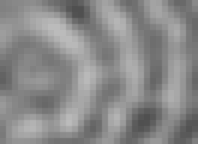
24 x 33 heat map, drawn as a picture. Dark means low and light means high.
Histogram: bell-shaped. Calmest part: middle left. Rings: centred on the middle left.
